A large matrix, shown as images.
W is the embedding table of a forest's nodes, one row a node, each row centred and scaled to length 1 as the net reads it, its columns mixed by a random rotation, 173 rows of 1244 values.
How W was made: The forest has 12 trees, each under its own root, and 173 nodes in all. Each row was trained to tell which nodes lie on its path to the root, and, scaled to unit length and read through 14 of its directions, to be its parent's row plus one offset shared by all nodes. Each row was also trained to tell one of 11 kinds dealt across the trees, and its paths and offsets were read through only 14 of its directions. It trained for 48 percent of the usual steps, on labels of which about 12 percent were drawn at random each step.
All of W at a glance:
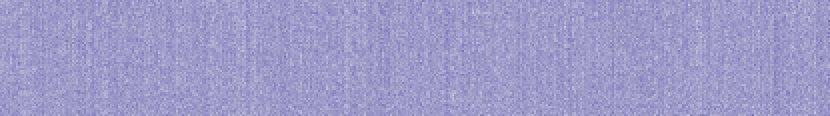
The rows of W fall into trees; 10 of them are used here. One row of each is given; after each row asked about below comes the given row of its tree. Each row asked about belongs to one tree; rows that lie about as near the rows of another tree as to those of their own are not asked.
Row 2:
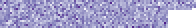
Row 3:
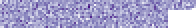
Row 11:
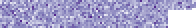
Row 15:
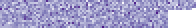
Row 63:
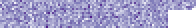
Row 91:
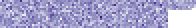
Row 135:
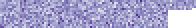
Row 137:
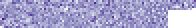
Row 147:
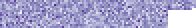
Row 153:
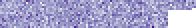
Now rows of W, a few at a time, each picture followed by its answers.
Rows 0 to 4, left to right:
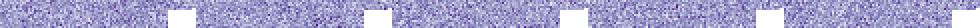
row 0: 3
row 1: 147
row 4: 2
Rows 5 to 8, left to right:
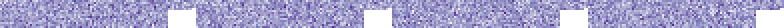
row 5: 3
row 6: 137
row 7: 137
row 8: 153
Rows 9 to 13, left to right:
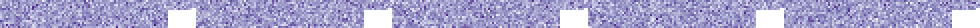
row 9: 2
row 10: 135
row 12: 137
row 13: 63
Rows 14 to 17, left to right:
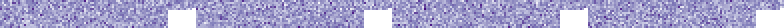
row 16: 147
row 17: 2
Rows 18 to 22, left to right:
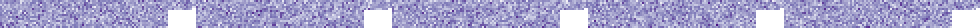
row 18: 2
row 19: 15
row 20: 15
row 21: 135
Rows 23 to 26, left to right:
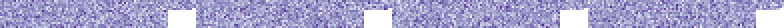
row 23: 11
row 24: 153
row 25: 3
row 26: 3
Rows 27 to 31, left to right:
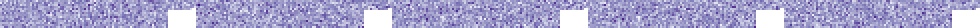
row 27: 3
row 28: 11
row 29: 63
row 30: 63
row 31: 153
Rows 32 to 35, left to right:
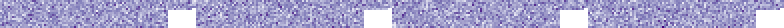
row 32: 11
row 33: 137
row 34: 91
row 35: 153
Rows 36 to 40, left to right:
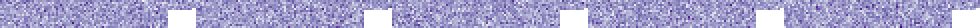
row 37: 11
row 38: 137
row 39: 91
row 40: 137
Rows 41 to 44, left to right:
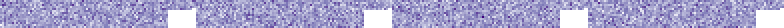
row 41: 91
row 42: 153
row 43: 15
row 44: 147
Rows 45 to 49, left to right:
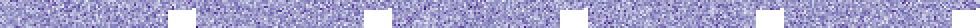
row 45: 15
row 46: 135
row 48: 147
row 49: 11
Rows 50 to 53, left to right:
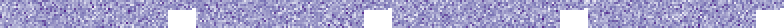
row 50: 63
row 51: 135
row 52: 11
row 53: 3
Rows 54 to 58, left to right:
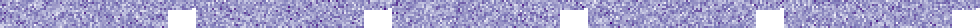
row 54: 137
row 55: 11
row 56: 153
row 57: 137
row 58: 3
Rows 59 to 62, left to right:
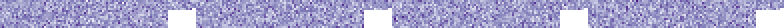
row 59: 15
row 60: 11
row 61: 137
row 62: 137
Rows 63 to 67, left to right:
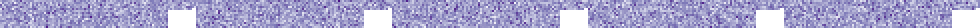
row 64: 2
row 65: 15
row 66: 137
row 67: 137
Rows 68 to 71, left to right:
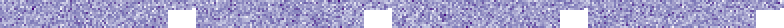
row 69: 2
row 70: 153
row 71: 11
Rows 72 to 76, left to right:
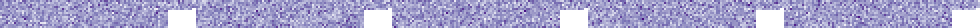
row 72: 11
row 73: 137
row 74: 15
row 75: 63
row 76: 2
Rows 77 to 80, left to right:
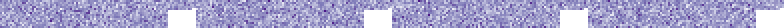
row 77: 153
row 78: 3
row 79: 147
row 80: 91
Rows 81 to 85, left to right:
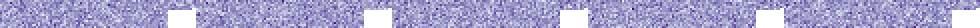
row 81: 91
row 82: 3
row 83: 147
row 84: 153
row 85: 91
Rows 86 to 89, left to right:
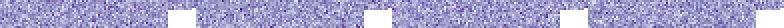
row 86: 137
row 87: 153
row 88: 15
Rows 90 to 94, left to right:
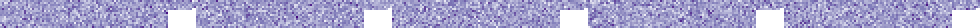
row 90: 11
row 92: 147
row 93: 137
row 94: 147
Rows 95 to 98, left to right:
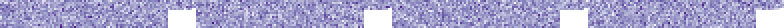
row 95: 11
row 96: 3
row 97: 15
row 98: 3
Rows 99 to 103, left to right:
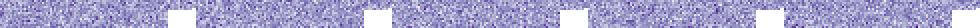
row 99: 3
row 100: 2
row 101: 2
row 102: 63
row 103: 2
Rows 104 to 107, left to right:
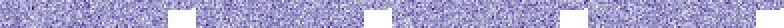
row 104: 2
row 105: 2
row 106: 91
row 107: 147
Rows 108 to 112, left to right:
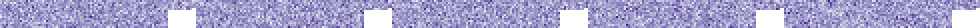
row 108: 11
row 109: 11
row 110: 2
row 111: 153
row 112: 137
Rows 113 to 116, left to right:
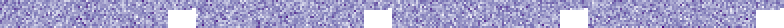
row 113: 2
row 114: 135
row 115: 3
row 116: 11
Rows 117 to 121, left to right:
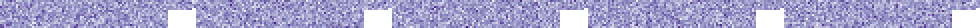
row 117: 11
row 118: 15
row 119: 153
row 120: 135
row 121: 153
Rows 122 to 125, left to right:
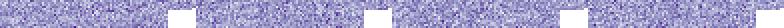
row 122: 11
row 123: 153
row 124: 91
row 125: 153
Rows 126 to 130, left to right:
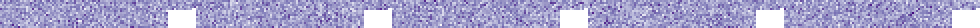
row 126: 2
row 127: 153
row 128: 3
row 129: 147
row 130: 15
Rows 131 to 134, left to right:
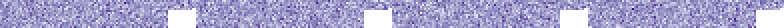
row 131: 11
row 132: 135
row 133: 3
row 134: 63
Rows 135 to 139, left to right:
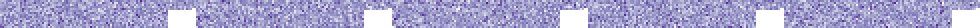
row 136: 137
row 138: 147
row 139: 2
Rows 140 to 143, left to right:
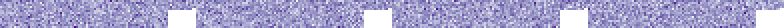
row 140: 153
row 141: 153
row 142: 147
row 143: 2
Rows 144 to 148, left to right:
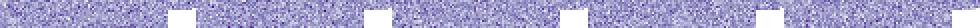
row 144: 15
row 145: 3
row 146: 2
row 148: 3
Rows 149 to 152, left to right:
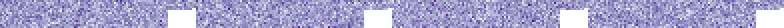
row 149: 153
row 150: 2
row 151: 3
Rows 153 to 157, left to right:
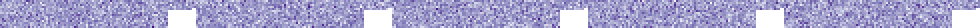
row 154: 137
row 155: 63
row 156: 15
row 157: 137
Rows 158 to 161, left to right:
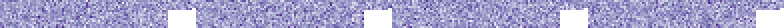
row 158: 15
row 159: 15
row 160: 2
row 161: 135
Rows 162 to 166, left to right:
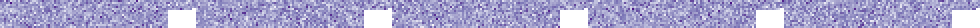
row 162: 91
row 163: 63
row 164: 15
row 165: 137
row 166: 153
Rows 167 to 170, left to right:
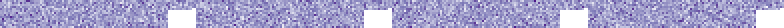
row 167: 137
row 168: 147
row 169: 2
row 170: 11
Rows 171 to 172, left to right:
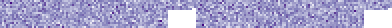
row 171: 91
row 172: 153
